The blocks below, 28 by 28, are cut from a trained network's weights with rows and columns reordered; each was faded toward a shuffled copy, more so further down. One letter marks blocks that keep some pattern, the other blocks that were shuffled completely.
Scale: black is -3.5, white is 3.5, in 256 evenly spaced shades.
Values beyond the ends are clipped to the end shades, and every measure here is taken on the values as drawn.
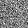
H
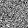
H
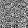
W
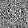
W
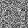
W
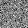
H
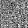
W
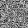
W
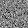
H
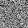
H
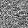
W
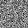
H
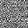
W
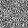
W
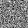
H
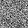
H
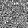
W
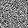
H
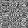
W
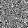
W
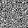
W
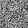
W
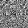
W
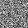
H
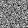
H
